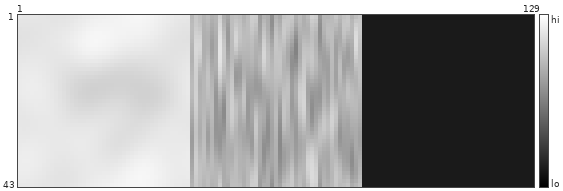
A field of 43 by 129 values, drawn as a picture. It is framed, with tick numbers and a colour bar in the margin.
The table splits into one row of 3 panels. Panel 1,1: very high, smooth, faint in contrast. Panel 1,2: high, streaked downward. Panel 1,3: very low, flat.
